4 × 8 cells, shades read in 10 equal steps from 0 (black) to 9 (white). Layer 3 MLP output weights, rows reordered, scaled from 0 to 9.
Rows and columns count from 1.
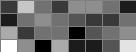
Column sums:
18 18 13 16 9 11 13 18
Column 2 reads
7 4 2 5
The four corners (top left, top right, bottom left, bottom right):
2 1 9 8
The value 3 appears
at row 2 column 5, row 3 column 6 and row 4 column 7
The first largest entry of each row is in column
2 3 1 1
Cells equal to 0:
2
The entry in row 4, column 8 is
8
